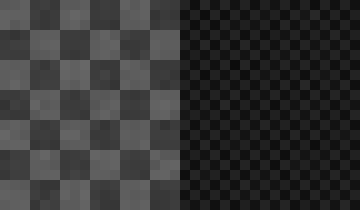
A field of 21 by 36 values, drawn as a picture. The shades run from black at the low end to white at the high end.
The table splits into one row of 2 panels. Panel 1,1: low, checkered. Panel 1,2: very low, checkered, faint in contrast.
